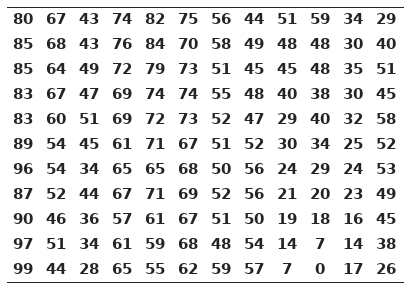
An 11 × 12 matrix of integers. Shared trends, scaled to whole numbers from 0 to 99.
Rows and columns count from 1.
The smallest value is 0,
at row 11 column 10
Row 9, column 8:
50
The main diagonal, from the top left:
80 68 49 69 72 67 50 56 19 7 17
